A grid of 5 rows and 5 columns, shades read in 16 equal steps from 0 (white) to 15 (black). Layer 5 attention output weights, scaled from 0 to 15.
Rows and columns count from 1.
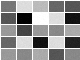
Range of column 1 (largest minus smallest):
4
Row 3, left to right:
6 11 6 7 5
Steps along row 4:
down up down up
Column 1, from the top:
8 10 6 9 6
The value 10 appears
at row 1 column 5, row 2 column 1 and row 5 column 4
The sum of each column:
39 37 29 30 49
